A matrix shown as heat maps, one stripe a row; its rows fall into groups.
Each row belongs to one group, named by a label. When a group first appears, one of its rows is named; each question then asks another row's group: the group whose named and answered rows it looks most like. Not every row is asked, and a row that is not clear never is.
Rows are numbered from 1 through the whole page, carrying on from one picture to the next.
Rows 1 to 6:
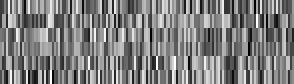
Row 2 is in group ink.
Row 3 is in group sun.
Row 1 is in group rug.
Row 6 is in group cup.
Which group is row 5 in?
cup
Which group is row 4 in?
sun
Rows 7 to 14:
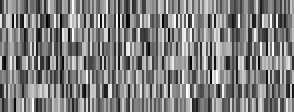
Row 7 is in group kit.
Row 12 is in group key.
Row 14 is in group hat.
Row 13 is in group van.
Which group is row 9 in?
kit
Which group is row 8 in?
cup
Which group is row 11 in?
cup
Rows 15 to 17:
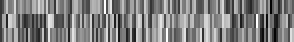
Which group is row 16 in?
ink
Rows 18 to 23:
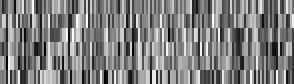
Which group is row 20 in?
kit
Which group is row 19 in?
key
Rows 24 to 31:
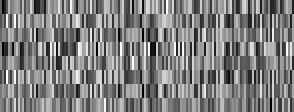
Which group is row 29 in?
rug
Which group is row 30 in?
ink
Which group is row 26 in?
ink
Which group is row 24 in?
hat
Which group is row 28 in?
cup
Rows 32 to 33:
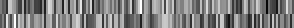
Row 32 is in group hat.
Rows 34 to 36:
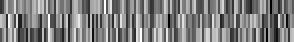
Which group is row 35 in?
key
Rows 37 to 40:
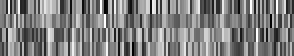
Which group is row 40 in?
kit
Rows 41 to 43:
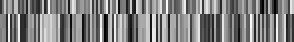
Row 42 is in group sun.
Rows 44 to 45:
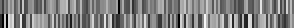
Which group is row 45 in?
van
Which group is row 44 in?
kit
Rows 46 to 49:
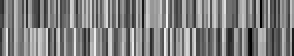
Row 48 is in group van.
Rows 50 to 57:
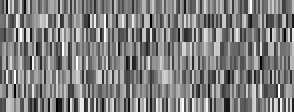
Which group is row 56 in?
hat
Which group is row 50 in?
rug
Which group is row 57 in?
cup
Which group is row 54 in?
kit
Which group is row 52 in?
rug
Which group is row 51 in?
sun
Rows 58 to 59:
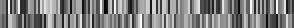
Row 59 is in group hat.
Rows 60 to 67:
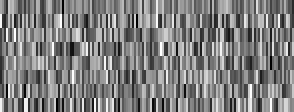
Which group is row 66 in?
rug
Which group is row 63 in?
ink
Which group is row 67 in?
cup
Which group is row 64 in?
van
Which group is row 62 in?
rug
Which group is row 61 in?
hat
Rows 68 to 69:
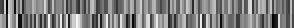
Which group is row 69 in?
key
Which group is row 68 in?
van
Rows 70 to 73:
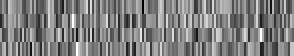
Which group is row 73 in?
key
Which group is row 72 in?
hat
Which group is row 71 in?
kit
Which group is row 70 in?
ink
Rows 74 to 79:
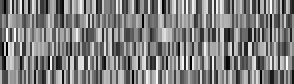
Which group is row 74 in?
cup
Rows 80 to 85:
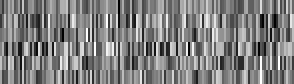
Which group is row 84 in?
kit
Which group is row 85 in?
hat
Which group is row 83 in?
cup
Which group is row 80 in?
kit
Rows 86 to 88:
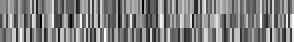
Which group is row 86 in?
ink
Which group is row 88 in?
rug
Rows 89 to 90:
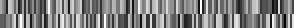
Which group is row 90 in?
rug
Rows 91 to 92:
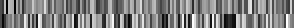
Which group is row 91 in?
van
